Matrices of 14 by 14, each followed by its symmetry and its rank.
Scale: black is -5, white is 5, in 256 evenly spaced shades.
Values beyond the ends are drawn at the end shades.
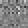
neither, rank three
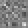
symmetric, rank three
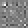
symmetric, rank three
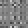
neither, rank two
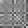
symmetric, rank three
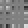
symmetric, rank one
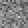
neither, full rank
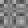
symmetric, rank one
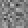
neither, rank three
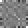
symmetric, rank three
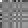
symmetric, rank one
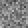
neither, full rank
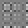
symmetric, rank one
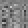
neither, rank three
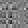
neither, rank two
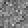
neither, full rank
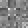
symmetric, rank three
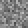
neither, full rank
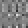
neither, rank two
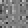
neither, rank three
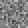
neither, full rank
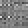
neither, rank three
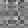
neither, rank two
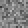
neither, full rank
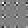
symmetric, rank one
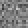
neither, rank three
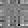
neither, rank two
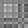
symmetric, rank one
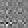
neither, rank two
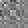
symmetric, rank three
